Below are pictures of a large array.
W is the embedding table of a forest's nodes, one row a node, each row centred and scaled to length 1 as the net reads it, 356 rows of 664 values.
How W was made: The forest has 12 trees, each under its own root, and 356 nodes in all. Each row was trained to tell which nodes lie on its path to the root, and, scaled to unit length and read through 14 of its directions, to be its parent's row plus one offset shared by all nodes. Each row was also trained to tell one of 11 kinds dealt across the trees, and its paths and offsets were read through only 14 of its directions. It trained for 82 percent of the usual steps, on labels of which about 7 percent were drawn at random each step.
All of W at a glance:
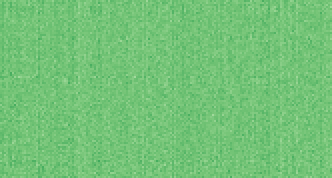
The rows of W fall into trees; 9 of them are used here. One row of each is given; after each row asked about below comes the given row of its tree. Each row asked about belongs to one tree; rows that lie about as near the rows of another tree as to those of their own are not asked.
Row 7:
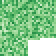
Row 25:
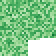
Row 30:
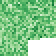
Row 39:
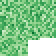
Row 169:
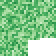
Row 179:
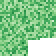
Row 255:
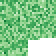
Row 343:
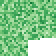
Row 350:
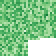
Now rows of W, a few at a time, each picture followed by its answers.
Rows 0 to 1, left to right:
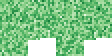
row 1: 343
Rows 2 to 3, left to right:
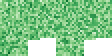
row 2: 343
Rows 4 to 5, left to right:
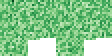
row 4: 25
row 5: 25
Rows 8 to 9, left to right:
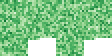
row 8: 255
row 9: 7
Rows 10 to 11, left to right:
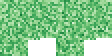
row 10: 350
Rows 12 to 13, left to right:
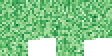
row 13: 25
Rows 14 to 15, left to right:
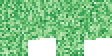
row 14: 350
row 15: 7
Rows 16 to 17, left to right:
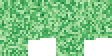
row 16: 30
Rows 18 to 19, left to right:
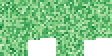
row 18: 350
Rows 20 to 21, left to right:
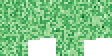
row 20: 350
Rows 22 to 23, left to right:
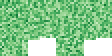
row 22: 7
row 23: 169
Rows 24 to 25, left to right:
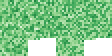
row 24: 350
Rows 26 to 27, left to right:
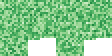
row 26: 169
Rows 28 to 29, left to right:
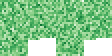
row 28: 7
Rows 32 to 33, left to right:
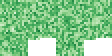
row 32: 7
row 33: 169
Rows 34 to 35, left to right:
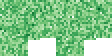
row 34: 350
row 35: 343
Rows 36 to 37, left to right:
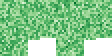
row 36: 169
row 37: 350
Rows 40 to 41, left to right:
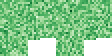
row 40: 343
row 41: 343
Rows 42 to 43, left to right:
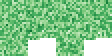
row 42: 169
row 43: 169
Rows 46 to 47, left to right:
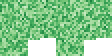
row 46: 350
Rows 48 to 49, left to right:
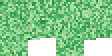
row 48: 30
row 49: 179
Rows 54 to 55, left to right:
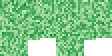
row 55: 30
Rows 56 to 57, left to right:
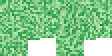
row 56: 343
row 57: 169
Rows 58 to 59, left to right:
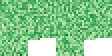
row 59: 25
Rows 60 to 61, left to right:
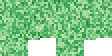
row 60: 30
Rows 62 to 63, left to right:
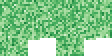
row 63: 169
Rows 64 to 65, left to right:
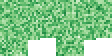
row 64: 179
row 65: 343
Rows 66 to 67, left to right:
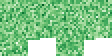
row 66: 30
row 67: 169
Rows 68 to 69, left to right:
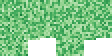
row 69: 343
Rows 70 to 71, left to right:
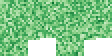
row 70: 25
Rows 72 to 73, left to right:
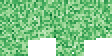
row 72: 169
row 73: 343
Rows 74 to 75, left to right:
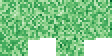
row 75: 169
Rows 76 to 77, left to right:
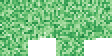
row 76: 169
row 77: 350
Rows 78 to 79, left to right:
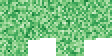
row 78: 350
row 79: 7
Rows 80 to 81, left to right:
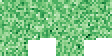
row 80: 30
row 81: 343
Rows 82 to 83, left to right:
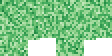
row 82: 25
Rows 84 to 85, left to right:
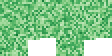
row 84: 350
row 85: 169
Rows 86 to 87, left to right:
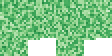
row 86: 350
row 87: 7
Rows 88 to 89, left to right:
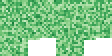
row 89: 30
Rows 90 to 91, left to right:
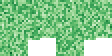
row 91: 169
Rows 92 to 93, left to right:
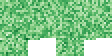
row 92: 30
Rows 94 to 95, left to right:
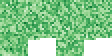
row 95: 7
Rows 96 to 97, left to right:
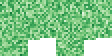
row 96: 350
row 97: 30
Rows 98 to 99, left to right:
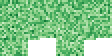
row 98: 7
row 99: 30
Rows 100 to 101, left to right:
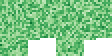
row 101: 350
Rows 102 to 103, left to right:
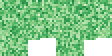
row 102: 30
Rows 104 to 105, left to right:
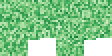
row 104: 169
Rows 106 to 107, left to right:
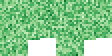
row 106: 343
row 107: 30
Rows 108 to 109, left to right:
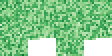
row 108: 169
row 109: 7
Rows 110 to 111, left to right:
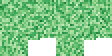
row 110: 179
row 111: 350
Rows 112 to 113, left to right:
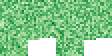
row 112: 7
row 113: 343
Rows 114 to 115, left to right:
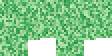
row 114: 350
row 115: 7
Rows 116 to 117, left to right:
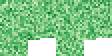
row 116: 343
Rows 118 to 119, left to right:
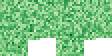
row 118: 350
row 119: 350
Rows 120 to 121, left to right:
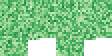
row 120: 25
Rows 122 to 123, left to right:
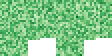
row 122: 343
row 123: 350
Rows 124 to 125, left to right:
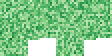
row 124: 39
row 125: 179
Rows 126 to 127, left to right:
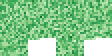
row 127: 7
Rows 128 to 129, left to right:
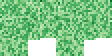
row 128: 350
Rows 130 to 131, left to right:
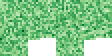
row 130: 25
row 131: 39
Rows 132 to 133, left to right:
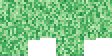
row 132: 169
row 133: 7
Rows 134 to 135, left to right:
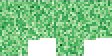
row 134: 39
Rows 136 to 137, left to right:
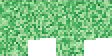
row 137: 30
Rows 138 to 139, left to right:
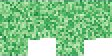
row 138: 169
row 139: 30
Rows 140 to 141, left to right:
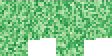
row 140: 169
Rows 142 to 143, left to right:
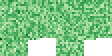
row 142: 350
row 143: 30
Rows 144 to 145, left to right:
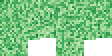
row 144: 169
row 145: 30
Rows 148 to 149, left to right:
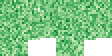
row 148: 350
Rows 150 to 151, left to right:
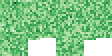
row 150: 7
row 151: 343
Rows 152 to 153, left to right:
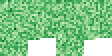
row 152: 343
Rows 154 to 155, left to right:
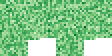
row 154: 39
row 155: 7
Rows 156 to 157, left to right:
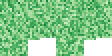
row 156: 7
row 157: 30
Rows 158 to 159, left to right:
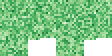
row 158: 7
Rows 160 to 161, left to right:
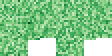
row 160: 343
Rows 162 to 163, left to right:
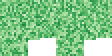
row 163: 39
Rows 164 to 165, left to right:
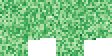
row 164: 350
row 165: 30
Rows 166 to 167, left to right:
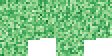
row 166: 30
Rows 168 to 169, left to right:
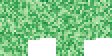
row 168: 25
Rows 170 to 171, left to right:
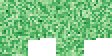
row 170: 179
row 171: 179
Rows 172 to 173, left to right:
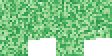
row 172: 7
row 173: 39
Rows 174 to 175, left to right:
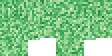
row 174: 350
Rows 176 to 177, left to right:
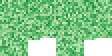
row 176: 39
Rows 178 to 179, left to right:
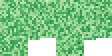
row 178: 169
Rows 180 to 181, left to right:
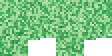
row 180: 179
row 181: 343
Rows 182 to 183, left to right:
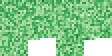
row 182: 25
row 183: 30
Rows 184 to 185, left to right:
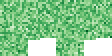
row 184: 343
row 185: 39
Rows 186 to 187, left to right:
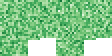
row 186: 179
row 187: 30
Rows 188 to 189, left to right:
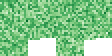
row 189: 25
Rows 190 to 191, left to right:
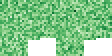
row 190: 39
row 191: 343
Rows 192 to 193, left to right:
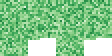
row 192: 39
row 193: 7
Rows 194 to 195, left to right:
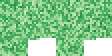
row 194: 255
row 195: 350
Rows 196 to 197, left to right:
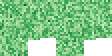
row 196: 350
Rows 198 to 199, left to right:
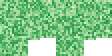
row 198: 30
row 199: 169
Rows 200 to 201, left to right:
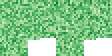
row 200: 7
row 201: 350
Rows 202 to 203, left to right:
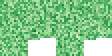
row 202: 179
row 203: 39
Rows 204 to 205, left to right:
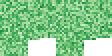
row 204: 39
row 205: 343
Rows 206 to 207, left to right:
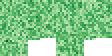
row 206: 343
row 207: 25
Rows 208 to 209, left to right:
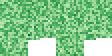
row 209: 343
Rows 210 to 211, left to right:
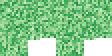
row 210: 7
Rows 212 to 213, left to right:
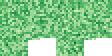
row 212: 30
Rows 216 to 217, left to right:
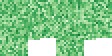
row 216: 7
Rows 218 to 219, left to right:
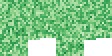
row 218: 25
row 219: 343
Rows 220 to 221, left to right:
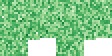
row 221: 169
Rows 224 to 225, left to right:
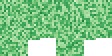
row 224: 343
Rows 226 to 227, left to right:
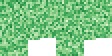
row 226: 25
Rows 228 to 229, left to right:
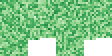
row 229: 7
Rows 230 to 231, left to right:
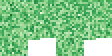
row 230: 7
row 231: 30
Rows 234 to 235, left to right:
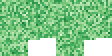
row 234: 30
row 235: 169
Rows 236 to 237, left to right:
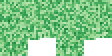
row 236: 169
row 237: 350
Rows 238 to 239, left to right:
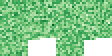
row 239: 30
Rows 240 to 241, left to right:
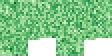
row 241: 7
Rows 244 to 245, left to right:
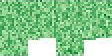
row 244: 169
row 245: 30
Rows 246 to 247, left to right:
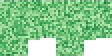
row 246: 30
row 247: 343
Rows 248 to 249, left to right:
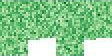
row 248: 30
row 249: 350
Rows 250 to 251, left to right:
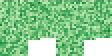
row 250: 343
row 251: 30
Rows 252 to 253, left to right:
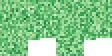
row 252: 7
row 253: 169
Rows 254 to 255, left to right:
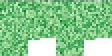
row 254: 30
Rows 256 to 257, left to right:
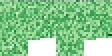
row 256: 30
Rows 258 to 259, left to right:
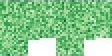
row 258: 30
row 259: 169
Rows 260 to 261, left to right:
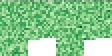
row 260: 30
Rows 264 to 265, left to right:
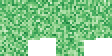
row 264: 7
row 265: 39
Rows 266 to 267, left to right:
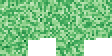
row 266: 350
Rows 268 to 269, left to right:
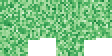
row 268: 39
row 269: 30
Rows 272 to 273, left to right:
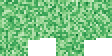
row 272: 169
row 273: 343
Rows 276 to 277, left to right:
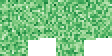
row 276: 7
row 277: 30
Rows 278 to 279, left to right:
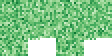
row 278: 350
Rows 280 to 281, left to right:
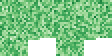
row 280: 169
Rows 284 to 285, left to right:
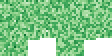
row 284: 169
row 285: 350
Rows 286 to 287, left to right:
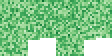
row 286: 7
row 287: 169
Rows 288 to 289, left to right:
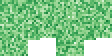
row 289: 343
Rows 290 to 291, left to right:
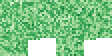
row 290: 179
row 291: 350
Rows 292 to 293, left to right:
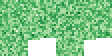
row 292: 179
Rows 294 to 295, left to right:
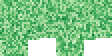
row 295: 169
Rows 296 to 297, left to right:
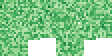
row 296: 343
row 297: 169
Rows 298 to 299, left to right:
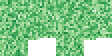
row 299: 350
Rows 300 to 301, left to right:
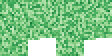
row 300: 7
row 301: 30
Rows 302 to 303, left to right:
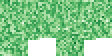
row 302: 7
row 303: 30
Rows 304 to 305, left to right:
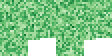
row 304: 25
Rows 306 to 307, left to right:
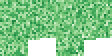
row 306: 7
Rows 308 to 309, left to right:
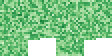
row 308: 343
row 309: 179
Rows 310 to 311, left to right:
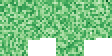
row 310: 255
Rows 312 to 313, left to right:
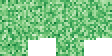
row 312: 7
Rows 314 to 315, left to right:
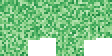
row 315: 7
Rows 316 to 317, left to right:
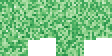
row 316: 350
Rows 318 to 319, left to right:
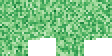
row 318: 350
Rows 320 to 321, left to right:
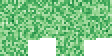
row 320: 7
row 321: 25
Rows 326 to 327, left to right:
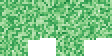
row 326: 169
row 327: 350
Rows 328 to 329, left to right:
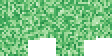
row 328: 39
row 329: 169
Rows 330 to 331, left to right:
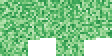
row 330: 30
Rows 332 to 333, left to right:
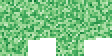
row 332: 350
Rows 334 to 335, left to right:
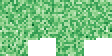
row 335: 350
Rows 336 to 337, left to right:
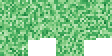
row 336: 7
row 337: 343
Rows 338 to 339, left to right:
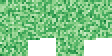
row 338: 343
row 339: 7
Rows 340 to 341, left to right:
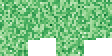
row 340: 350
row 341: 179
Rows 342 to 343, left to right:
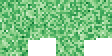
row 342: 350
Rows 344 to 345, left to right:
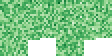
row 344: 343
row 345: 7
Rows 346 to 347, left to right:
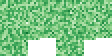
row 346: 7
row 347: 7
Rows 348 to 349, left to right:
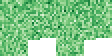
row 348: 343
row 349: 30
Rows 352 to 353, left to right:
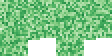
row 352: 30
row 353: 169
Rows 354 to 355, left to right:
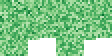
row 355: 169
